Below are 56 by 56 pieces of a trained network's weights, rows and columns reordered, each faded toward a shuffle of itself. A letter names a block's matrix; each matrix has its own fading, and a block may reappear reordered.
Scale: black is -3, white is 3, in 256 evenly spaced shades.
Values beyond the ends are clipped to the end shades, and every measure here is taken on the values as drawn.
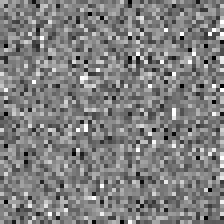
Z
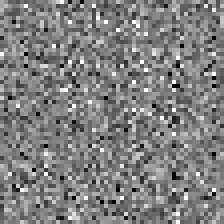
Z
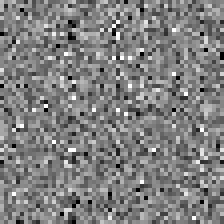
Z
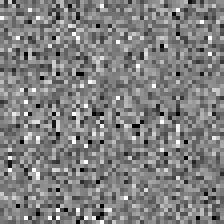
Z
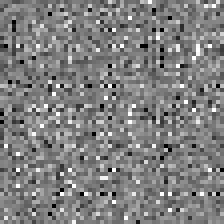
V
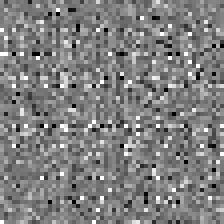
V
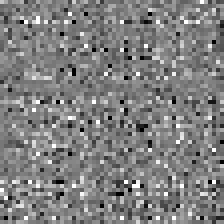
V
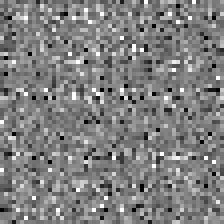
V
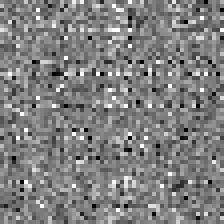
V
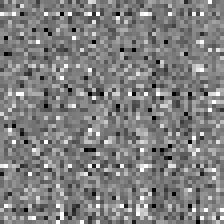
V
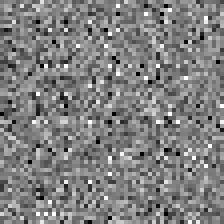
Z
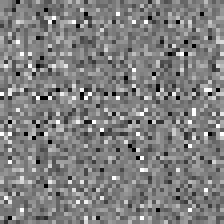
V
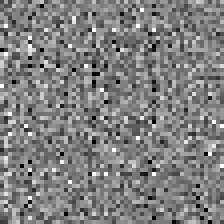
Z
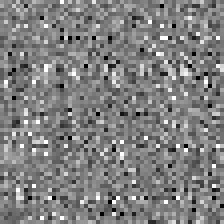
V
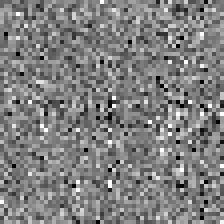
Z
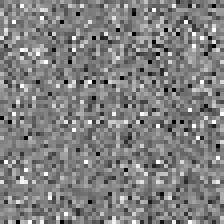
V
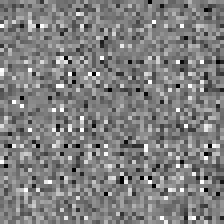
V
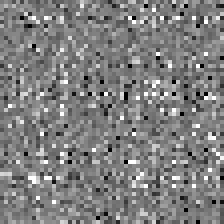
V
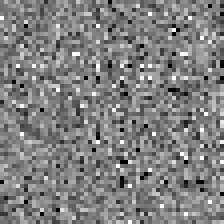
Z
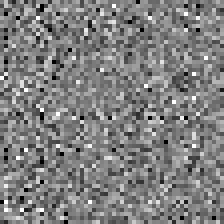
Z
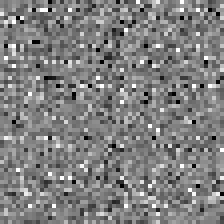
V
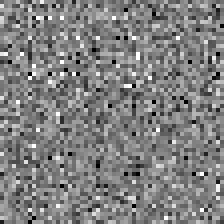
Z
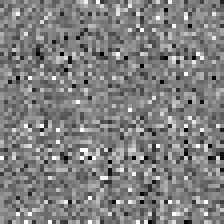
V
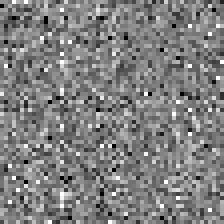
Z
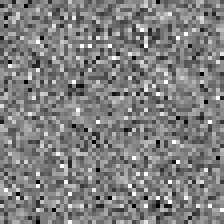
Z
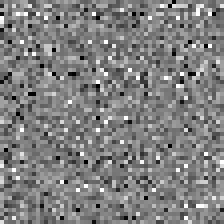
V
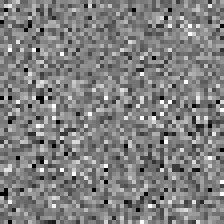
Z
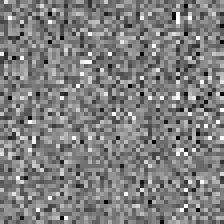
Z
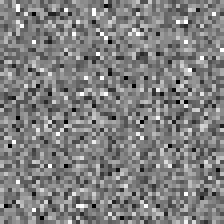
Z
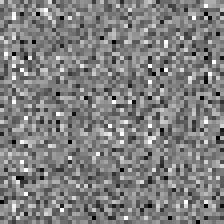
Z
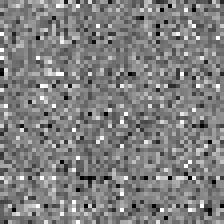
V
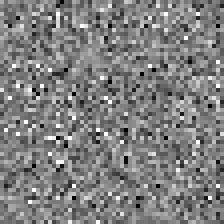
Z
